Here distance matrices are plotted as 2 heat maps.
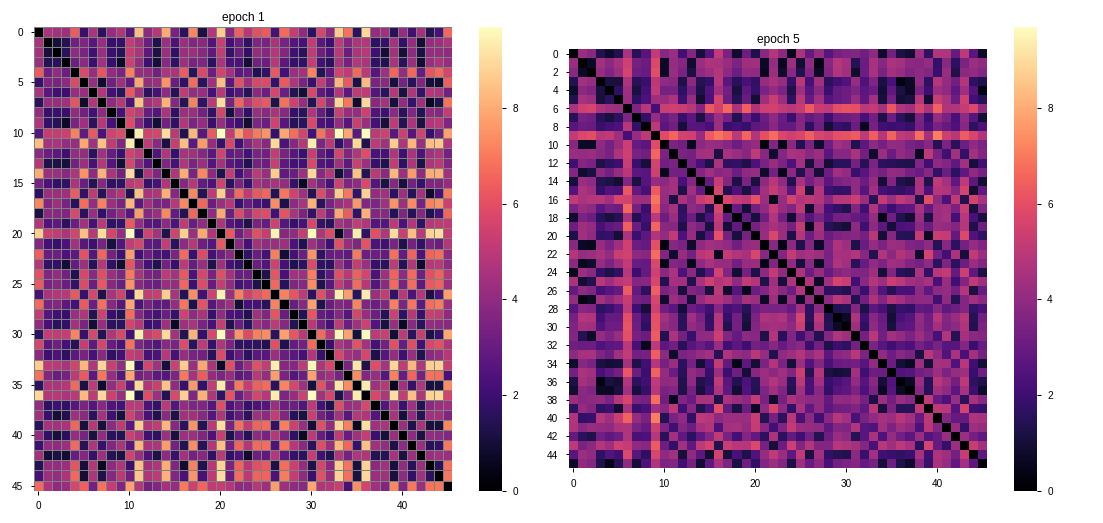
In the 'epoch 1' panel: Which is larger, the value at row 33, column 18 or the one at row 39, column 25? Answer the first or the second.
the first
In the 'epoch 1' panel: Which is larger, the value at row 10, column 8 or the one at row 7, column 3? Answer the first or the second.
the first
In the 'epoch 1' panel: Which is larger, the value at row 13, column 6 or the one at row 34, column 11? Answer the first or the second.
the second
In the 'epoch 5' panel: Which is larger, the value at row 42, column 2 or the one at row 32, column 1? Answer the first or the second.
the second
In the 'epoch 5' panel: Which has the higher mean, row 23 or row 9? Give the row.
9
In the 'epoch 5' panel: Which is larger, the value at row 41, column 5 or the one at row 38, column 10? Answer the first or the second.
the first
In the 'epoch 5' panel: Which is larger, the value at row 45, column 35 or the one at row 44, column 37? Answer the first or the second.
the first
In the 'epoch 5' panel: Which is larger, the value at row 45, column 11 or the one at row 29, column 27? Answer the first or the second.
the second
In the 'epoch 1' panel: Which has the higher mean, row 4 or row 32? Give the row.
4
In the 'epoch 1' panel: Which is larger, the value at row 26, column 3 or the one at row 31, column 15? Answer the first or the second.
the first
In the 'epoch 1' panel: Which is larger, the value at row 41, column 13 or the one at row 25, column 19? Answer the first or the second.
the first
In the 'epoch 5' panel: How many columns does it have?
46
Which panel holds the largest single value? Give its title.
epoch 1
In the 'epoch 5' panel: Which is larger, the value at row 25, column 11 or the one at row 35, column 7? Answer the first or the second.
the first
